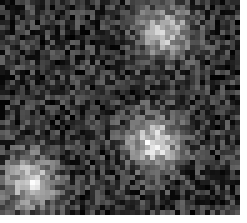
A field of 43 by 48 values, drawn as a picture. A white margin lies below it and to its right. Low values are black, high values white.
Mirror symmetry: none. Bumps: three. Slope: none.
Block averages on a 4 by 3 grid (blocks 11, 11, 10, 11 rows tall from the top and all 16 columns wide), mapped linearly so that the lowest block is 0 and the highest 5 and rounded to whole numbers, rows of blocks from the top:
0 2 3
0 0 0
1 4 2
5 1 0
